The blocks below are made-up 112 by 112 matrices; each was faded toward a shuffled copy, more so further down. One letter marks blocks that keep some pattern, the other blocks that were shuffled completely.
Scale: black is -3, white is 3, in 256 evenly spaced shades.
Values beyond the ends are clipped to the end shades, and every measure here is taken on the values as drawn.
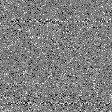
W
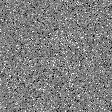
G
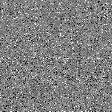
W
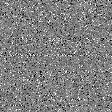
W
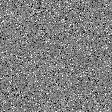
G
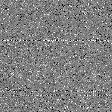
W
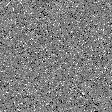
G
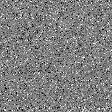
W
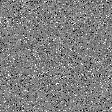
W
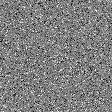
G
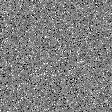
G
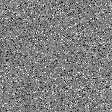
W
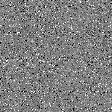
W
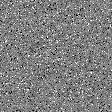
G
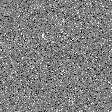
G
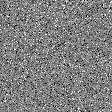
G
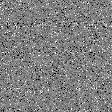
W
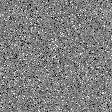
G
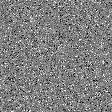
G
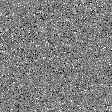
G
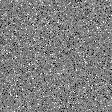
G
